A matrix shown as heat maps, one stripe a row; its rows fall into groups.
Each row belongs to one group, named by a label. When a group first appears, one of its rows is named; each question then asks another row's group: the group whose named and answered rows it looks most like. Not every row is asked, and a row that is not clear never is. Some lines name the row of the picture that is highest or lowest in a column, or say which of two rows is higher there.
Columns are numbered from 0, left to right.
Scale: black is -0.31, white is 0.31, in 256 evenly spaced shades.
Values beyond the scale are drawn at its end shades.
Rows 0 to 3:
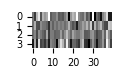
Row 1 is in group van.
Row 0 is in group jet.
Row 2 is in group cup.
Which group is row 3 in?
cup
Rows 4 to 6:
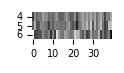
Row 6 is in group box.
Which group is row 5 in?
van
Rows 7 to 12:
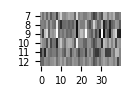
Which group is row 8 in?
jet
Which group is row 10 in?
van
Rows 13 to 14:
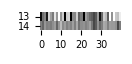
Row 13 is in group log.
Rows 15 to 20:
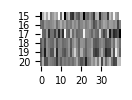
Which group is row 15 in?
log
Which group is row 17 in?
box
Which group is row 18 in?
cup
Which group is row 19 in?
cup
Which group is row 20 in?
van
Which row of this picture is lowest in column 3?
20
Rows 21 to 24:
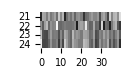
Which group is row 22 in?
jet
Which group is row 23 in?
box
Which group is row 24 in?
box
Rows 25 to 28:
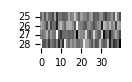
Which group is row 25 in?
cup
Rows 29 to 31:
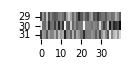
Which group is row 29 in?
cup
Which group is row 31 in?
log
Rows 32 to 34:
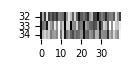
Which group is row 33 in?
log
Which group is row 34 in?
log
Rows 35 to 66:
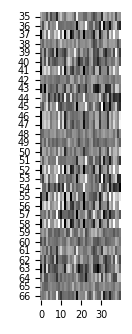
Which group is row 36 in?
jet
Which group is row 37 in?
log
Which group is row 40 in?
cup
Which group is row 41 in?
log
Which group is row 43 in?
cup
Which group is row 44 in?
box
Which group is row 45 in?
jet
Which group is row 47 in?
log
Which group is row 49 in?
cup
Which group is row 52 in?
log
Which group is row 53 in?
jet
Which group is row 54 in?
box
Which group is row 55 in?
log
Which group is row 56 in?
log
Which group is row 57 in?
jet
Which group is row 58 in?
log
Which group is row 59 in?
box
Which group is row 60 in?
cup
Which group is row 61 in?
van
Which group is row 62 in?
cup
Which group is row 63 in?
cup
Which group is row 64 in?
van
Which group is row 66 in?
jet
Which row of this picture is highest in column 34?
55
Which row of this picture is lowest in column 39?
54
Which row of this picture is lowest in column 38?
53
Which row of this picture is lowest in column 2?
43
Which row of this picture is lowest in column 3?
55
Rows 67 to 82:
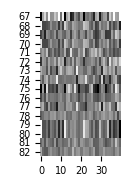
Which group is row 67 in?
log
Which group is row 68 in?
box
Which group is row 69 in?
cup
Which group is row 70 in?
box
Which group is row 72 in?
log
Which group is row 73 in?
van
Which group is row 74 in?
jet
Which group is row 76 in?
cup
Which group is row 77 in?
van
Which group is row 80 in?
box
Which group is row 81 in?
cup
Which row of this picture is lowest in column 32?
75
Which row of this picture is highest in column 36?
67
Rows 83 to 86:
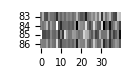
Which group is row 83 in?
van
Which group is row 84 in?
jet
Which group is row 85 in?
box
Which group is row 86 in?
jet
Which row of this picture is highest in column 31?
83
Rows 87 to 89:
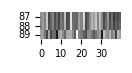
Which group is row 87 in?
box
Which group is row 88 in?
box
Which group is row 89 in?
van
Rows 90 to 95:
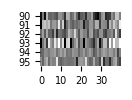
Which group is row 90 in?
cup
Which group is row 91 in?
log
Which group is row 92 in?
cup
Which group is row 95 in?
jet
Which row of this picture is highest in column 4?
93
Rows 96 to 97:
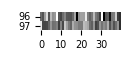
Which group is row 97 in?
box
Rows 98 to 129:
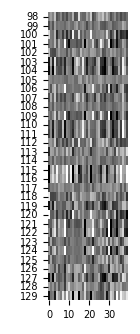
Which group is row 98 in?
box
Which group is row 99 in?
cup
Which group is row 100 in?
box
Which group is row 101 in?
jet
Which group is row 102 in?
box
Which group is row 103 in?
cup
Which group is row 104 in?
cup
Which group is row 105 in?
box
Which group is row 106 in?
jet
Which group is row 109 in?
jet
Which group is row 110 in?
cup
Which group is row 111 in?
cup
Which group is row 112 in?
box
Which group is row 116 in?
log
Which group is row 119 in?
cup
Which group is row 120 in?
box
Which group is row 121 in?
jet
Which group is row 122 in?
jet
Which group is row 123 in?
van
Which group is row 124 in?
jet
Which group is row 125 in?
van
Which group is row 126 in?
van
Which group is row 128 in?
van
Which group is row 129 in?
log
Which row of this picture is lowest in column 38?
122
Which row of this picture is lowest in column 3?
129
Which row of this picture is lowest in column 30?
126
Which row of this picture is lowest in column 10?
101
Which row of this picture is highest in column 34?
129
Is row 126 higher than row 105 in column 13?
Yes
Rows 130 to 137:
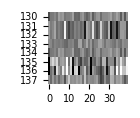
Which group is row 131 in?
jet
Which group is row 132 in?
jet
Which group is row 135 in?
log
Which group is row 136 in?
log
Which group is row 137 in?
van
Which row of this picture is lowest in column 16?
135
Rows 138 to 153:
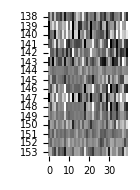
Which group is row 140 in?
log
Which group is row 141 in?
jet
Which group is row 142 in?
box
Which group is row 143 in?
cup
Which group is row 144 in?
box
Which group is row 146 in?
jet
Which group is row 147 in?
log
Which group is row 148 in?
jet
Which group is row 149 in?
jet
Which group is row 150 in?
log
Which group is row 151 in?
cup
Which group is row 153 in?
van
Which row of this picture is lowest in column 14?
141
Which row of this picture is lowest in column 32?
143
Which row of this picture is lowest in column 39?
142
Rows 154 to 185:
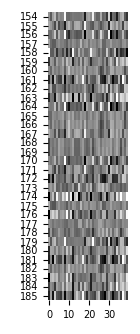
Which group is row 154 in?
jet
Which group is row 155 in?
van
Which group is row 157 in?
box
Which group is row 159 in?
log
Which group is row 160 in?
van
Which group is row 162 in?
van
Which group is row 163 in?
log
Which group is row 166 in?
van
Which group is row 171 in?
van
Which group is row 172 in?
cup
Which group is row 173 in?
box
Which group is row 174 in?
log
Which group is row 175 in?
box
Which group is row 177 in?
box
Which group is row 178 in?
van
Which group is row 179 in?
jet
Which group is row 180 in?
log
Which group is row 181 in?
cup
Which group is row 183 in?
log
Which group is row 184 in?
log
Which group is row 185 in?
cup
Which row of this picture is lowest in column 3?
163
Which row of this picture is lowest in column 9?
158
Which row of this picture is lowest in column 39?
158
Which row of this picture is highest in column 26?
164
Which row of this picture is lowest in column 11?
158
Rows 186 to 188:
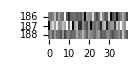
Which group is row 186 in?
jet
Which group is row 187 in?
log
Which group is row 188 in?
cup
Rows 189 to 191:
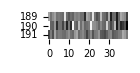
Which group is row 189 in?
jet
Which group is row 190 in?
box
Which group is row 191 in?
cup
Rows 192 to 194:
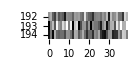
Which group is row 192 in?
van
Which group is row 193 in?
log
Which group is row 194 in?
cup
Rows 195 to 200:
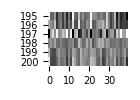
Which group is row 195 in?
box
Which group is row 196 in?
box
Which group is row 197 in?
log
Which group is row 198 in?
box
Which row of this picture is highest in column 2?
197
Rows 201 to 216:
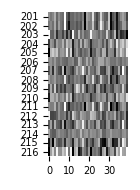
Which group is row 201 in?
jet
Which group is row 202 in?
jet
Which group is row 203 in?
box
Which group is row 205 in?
log
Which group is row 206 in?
box
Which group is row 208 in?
jet
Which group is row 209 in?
cup
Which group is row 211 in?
jet
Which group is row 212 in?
box
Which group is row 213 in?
cup
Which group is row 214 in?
box
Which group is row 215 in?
cup
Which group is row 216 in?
log
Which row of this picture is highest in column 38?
215
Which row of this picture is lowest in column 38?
203
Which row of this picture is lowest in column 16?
216
